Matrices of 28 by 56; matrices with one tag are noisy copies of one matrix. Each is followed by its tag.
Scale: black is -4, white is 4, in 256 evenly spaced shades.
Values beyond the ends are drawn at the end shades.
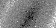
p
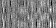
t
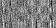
t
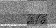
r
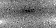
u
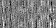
t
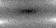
u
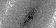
p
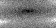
u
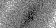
p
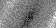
p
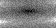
u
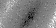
p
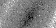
p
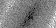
p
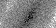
p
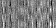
t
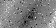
p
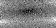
u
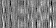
t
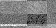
r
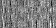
t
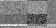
r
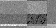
r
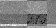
r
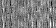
t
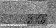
r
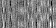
t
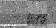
r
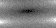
u
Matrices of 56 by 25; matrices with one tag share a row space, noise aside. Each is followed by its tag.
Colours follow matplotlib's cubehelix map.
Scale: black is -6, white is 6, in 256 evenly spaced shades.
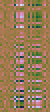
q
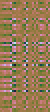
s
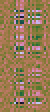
q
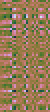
s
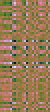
s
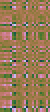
s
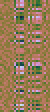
q
